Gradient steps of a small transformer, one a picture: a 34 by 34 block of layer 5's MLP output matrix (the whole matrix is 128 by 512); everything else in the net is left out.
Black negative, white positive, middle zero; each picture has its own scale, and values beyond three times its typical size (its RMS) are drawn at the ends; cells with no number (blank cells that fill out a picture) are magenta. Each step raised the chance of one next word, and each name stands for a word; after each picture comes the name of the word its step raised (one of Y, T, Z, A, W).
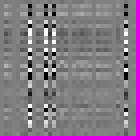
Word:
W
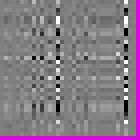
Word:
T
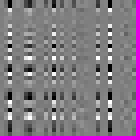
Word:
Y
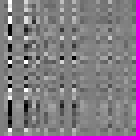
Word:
T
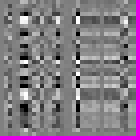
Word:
T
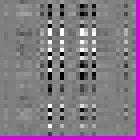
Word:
W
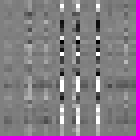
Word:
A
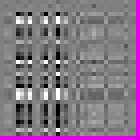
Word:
T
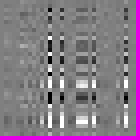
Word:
A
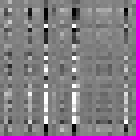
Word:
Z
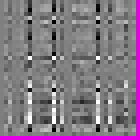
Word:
Z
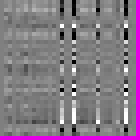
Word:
Z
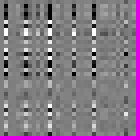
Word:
W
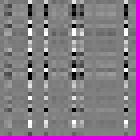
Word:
W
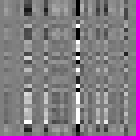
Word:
Z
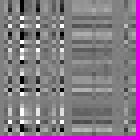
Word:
Z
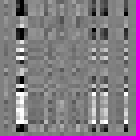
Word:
Z
